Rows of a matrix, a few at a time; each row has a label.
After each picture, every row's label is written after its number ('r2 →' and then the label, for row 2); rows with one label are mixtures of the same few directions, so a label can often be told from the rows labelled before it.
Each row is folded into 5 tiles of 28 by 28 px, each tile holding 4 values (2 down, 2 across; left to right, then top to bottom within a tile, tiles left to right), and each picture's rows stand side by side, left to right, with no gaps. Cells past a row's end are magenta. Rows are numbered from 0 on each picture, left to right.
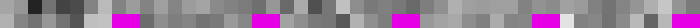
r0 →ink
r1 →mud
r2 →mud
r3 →ink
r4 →mud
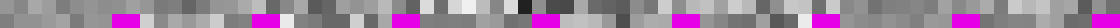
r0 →mud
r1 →mud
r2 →mud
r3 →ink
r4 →ink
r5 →mud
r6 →ink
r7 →ink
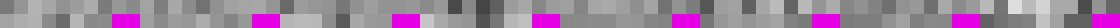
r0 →ink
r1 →mud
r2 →ink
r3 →ink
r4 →ink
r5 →ink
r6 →ink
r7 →ink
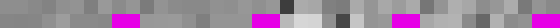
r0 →ink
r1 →ink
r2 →ink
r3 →ink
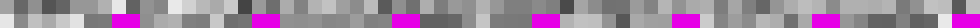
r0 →mud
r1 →ink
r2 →ink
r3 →ink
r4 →ink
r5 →mud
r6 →mud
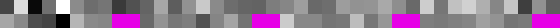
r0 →mud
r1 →mud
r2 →mud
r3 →ink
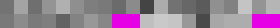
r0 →mud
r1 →ink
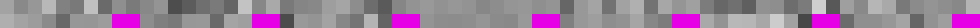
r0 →ink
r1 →ink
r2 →mud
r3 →mud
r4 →ink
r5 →mud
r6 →mud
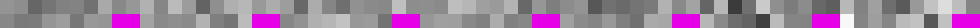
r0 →ink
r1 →mud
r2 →mud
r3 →ink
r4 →ink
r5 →mud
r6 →mud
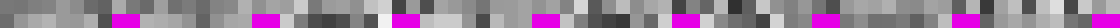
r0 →mud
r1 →ink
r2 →mud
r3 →ink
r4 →mud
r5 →mud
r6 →mud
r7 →ink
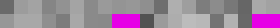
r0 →ink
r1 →mud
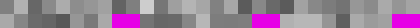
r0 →mud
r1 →ink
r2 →ink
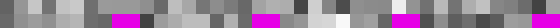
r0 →ink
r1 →mud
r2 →mud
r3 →mud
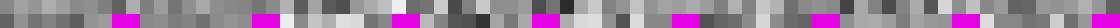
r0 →mud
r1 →mud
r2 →mud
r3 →mud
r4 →ink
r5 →ink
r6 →ink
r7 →mud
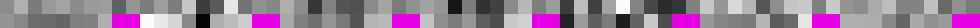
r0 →mud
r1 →ink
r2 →ink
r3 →ink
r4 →mud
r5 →mud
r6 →ink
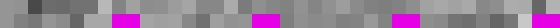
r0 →ink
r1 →ink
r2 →mud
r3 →mud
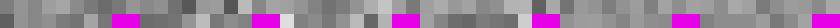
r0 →mud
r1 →ink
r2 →mud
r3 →mud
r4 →ink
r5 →mud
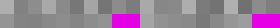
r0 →ink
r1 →ink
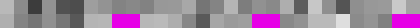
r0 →ink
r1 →ink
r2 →mud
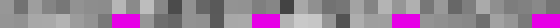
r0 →mud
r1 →ink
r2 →ink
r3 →mud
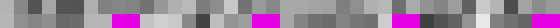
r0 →ink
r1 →ink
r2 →mud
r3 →ink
